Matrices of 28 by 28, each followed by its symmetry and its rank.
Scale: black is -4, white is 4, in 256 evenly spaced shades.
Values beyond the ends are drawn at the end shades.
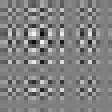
symmetric, rank one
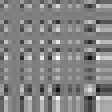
symmetric, rank one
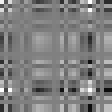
symmetric, rank one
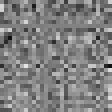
neither, rank five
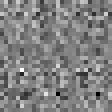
neither, rank five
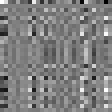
neither, rank two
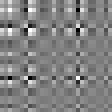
symmetric, rank one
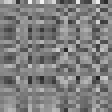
neither, rank two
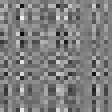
neither, rank two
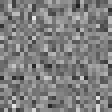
neither, rank five
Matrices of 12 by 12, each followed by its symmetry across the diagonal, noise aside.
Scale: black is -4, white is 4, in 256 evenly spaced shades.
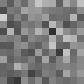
neither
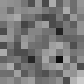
symmetric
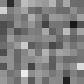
antisymmetric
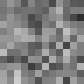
antisymmetric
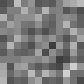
symmetric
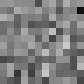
neither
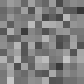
antisymmetric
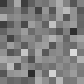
symmetric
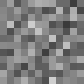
neither
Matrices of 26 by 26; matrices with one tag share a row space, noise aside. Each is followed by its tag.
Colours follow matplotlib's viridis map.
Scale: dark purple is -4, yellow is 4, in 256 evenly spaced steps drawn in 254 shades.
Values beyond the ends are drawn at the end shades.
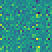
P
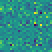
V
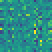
V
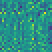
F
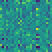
P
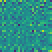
F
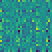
P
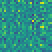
F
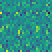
P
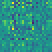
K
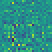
K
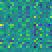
V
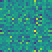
V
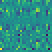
P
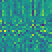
F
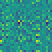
P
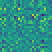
F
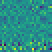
F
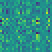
P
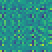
F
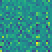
P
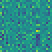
P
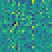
K
